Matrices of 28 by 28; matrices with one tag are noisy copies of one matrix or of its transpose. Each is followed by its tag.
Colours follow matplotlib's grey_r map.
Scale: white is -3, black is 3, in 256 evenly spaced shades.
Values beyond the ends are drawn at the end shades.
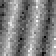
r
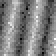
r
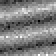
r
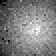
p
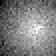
p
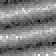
r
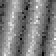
r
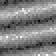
r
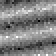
r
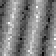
r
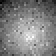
p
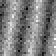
r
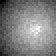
p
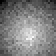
p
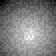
p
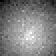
p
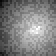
p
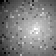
p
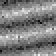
r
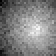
p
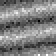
r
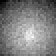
p
